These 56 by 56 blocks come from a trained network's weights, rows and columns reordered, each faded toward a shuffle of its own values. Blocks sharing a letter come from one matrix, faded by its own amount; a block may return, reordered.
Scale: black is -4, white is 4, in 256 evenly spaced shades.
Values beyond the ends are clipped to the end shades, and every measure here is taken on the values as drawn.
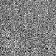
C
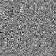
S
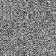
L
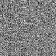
L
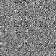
C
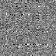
S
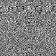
S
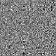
S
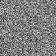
L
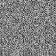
L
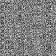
L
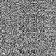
L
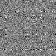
S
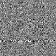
S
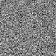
C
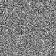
L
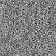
L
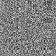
L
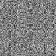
L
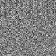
L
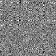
S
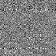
S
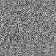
C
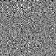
S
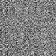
L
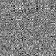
S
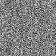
L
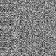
L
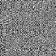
C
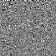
S
